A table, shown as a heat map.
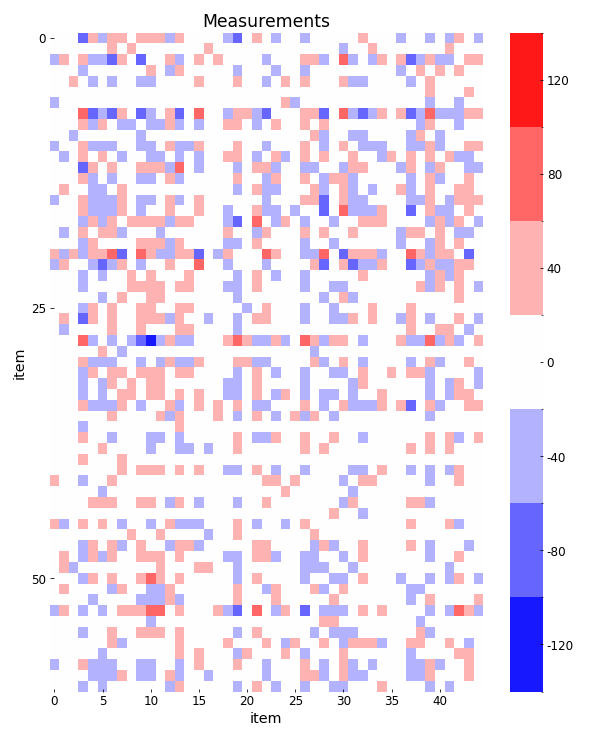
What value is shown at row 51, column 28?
-40
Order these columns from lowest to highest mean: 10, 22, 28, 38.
28, 22, 38, 10
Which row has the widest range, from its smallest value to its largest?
28
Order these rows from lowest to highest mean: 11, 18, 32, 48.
32, 11, 48, 18
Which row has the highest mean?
20
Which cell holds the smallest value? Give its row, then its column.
28, 10
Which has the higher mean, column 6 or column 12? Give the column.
12
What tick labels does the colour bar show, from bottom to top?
-120, -80, -40, 0, 40, 80, 120
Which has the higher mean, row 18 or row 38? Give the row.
18
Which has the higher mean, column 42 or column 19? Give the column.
42
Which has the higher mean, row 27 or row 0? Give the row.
27
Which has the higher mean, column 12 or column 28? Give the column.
12
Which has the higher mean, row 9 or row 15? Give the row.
15
